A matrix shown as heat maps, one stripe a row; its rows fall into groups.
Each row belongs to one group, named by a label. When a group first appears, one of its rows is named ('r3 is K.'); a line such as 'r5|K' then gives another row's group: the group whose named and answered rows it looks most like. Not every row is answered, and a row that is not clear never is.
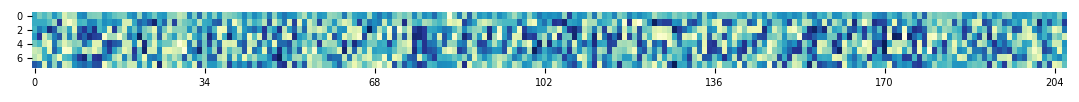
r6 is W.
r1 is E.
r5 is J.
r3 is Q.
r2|Q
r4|J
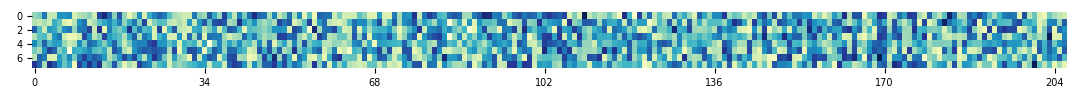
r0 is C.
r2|Q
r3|J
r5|E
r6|W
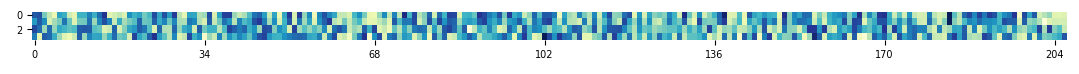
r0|C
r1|C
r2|Q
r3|E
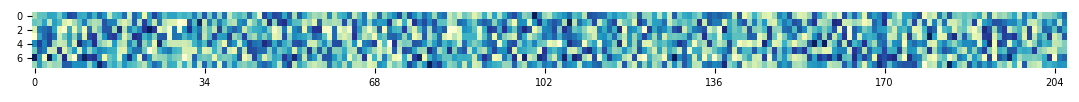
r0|W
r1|J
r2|E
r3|E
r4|Q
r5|C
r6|Q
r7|W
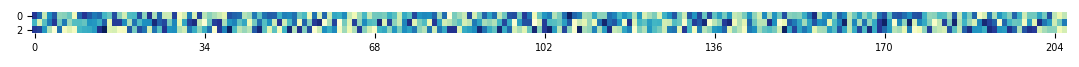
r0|Q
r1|E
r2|C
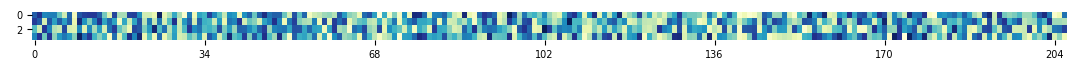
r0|Q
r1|Q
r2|E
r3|Q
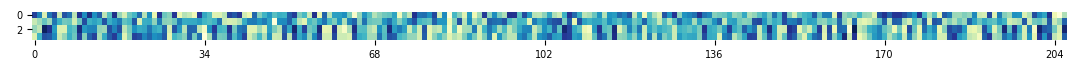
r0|Q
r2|E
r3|E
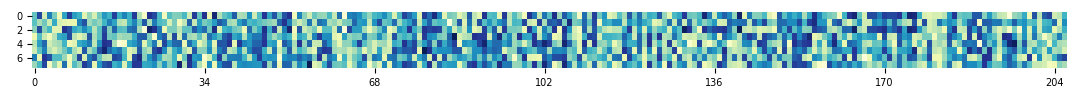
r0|W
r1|J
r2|W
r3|C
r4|C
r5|C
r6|E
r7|C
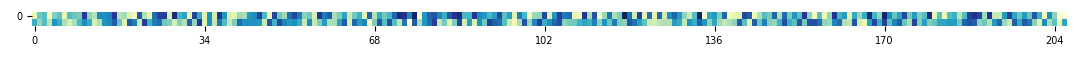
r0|C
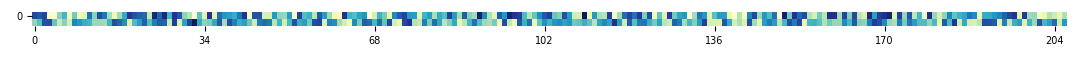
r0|C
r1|E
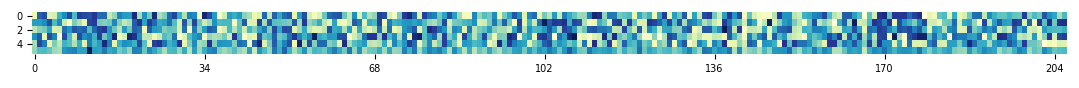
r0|W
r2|W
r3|Q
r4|C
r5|W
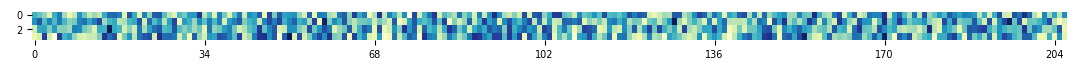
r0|J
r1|Q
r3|C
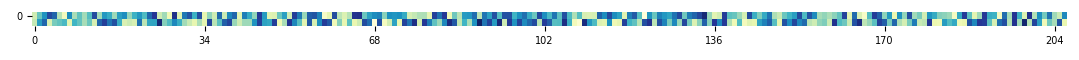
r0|E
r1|C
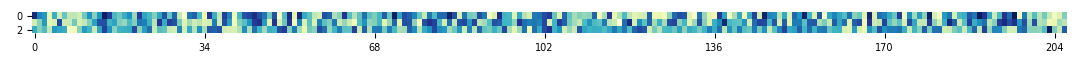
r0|C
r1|C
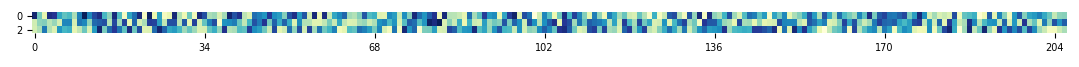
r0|Q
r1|W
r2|C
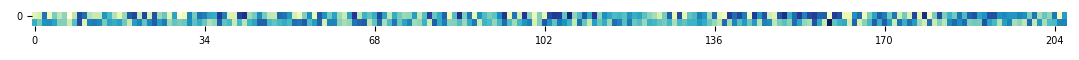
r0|J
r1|E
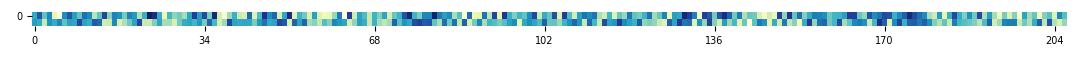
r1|Q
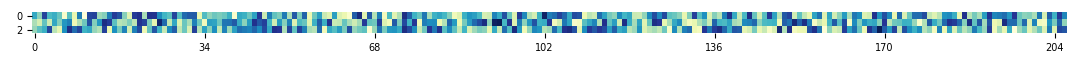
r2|W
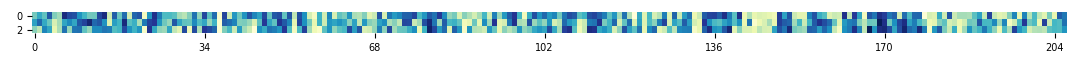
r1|W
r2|W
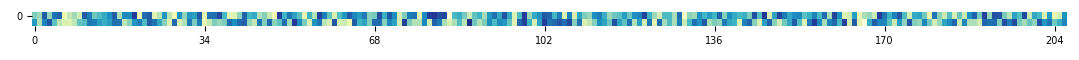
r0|J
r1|E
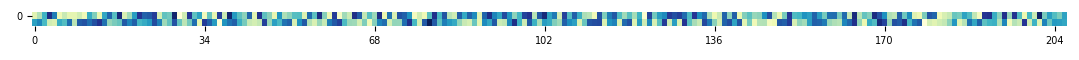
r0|E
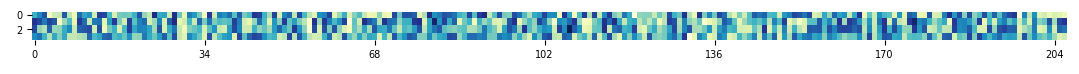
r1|Q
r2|Q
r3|C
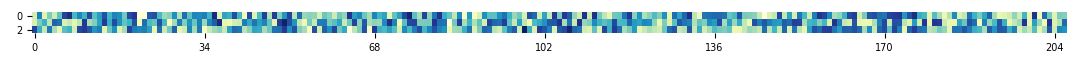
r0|W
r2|Q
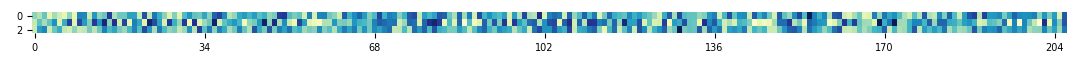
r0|J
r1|W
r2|J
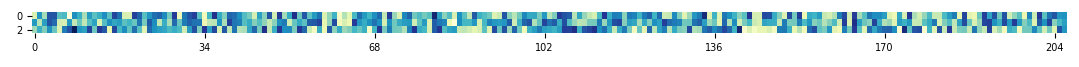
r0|E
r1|E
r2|W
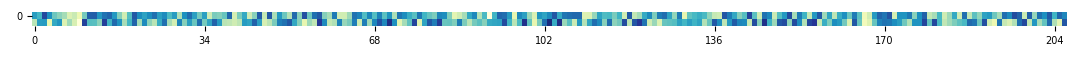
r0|E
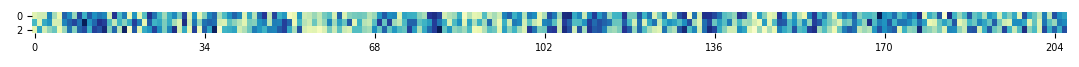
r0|W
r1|W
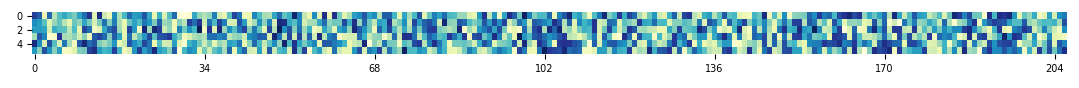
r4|Q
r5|E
